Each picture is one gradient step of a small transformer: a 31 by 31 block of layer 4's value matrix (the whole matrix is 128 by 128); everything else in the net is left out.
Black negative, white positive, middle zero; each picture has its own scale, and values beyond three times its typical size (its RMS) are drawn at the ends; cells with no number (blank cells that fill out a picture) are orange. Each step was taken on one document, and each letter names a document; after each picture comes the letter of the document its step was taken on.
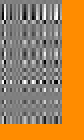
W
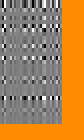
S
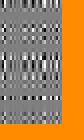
S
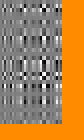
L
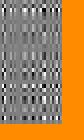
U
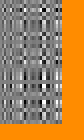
L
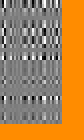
S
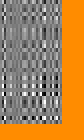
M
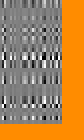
U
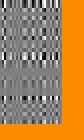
S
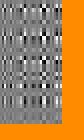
L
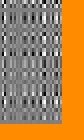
M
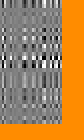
U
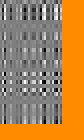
W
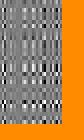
U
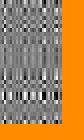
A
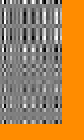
A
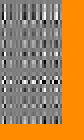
W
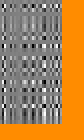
U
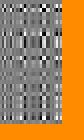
L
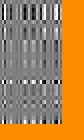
W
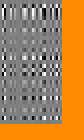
U
